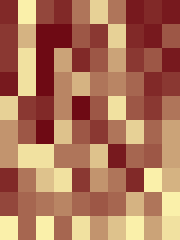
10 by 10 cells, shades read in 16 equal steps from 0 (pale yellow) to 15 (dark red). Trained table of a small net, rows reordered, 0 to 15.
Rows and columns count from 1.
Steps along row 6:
up up down up up down down up down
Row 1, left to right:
13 0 11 13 8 2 8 14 13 14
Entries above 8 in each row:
6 8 7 5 6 5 3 3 5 2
